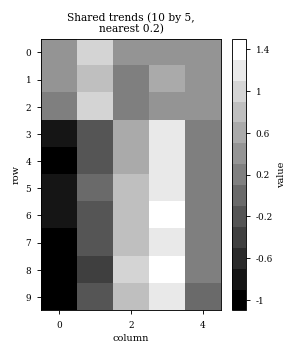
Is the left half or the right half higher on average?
right
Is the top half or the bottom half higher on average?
top
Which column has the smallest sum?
0
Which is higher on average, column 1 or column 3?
column 3
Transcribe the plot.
Title: Shared trends (10 by 5, nearest 0.2)
x-axis: column, ticks 0 2 4
y-axis: row, ticks 0 1 2 3 4 5 6 7 8 9 (0 at the top)
Colour bar: value, ticks -1 -0.6 -0.2 0.2 0.6 1 1.4
Values, 10 rows of 5:
0.4 1 0.4 0.4 0.4
0.4 0.8 0.2 0.6 0.4
0.2 1 0.2 0.4 0.4
-0.8 -0.2 0.6 1.2 0.2
-1 -0.2 0.6 1.2 0.2
-0.8 0 0.8 1.2 0.2
-0.8 -0.2 0.8 1.4 0.2
-1 -0.2 0.8 1.2 0.2
-1 -0.4 1 1.4 0.2
-1 -0.2 0.8 1.2 0
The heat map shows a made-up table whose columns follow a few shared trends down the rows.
